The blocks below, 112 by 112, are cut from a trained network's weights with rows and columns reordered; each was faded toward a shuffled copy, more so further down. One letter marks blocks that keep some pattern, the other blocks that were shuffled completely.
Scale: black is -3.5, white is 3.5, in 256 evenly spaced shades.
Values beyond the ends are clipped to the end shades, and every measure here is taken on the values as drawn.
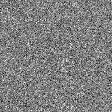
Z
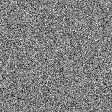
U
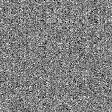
Z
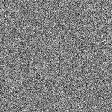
Z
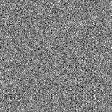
Z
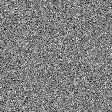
Z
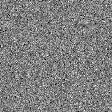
Z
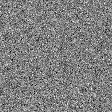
U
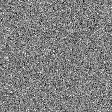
U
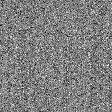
Z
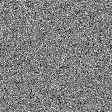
U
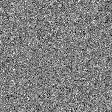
Z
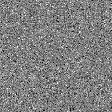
Z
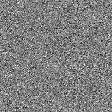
Z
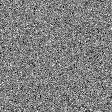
U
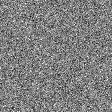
U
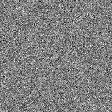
Z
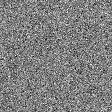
U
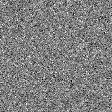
Z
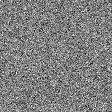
U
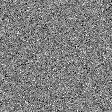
U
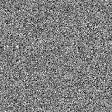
Z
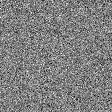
U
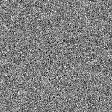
Z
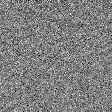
Z
